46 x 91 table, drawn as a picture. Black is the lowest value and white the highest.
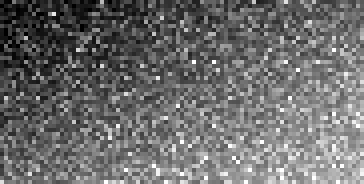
Mirror symmetry: none. Ninth with the lowest average: top left. Stripes: none. Odd rows or columns: none. Average level on the scale: 40%. Slope: up to the bottom right. Ninth with the highest average: bottom right.
